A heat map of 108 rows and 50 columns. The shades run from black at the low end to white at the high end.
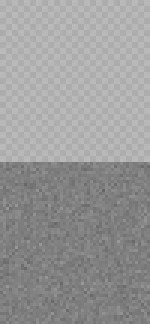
The table splits into 2 rows of 1 panel. Panel 1,1: high, checkered, faint in contrast. Panel 2,1: middling, fine-grained, faint in contrast.
